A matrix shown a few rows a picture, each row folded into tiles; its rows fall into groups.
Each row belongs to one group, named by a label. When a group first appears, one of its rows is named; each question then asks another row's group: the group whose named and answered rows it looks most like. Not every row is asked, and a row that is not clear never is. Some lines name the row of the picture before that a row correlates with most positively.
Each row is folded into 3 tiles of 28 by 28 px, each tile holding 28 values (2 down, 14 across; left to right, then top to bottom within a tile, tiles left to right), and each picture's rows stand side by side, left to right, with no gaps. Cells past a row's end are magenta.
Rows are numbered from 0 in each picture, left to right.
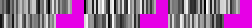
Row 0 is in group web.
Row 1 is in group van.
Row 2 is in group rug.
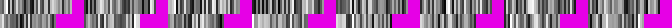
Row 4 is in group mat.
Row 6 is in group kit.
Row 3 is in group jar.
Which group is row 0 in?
van
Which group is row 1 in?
web
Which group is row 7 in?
web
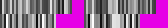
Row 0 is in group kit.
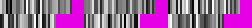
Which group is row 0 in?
web
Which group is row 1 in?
kit
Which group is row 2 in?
van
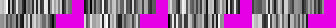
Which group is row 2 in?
web
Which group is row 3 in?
mat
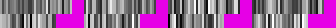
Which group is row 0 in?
mat
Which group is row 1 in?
kit
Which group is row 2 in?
web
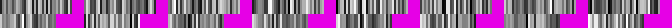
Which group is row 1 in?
kit
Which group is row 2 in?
van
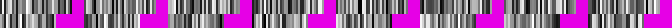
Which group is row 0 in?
kit
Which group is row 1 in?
web
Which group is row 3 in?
web
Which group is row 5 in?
jar
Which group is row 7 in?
web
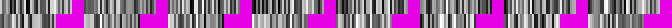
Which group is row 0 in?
rug
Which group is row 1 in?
mat
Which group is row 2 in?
mat
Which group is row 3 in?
jar
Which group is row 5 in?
web
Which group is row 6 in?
web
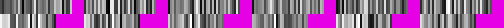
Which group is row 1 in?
mat
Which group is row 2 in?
jar
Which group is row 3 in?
van
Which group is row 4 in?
jar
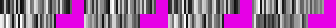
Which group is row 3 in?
van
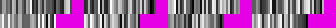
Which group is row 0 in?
kit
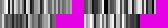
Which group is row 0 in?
van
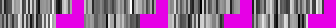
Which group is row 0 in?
web
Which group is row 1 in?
rug
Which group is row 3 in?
kit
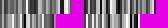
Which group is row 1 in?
kit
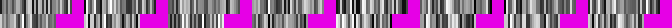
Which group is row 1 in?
kit
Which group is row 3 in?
rug
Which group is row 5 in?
kit
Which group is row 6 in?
kit
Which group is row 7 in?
kit
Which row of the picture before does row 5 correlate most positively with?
0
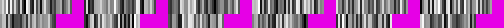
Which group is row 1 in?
web
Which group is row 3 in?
rug
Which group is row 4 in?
kit
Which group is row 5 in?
van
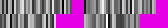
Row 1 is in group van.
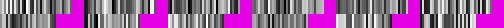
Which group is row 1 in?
web
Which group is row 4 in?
mat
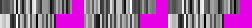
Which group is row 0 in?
mat
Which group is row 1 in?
mat
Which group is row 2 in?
mat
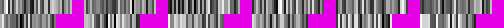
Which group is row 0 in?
van
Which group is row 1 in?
mat
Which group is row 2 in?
jar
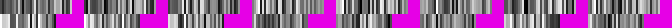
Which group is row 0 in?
mat
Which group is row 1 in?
jar
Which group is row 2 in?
mat
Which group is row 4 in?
rug
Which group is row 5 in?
rug
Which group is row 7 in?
van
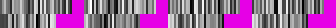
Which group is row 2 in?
mat
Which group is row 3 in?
mat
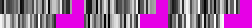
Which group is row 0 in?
jar
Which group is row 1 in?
kit
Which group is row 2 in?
web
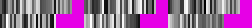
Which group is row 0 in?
kit
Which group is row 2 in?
van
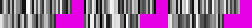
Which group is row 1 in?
kit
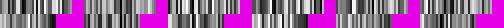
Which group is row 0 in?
rug
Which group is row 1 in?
kit
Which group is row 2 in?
van
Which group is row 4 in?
rug
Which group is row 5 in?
van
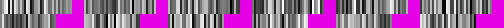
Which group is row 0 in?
van
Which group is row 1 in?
mat
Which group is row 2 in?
kit
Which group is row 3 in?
web
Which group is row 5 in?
mat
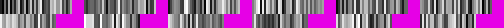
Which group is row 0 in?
jar
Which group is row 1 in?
mat
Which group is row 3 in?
van
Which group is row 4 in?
jar
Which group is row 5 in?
kit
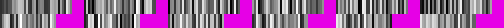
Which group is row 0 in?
web
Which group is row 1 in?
web
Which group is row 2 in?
kit
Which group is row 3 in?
web
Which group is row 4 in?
mat
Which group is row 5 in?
jar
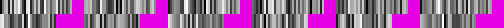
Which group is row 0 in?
van
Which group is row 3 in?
web
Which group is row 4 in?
web
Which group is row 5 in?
van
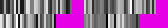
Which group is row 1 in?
rug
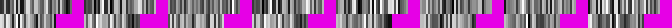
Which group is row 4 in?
rug
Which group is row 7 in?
van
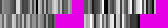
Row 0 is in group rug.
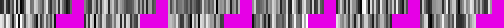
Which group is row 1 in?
kit
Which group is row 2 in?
mat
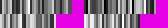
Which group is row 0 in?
kit
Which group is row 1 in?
jar
